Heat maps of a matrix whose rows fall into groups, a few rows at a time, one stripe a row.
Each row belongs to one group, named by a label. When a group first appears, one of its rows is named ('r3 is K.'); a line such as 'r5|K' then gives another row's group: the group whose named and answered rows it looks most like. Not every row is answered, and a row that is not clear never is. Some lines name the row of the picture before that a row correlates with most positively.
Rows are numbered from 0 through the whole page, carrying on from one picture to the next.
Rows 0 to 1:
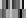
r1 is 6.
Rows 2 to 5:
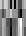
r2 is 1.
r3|6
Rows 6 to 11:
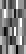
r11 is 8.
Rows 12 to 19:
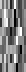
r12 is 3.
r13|1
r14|1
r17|6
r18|3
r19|8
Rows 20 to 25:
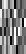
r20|1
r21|3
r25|8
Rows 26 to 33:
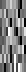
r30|6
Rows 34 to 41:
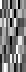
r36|3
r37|8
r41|1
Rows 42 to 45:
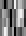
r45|1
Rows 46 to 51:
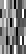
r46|1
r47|6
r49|8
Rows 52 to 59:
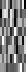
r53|1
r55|3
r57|8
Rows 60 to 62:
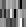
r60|6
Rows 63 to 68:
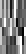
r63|3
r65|8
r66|6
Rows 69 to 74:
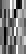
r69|6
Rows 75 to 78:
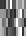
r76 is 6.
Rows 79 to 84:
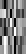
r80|3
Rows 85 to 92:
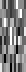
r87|1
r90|8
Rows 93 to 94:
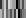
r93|8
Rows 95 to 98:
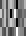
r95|8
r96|3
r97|8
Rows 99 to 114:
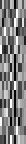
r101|3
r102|8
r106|1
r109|1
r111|1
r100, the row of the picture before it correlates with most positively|98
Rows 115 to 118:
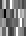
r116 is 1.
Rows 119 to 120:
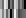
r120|3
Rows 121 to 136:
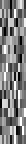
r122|3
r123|8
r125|6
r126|1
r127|6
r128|1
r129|1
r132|1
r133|8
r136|3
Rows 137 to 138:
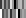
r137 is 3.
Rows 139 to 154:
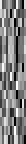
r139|6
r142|1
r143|8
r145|8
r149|8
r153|3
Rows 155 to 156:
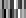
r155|3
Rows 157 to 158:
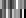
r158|6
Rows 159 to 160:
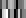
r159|8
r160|1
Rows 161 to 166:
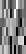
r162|3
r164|8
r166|1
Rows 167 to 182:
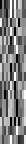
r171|3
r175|3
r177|8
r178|8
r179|8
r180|1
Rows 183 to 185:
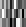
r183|3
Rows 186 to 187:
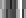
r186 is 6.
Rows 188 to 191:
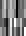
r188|8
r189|8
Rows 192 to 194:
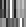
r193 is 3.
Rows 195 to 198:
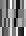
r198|6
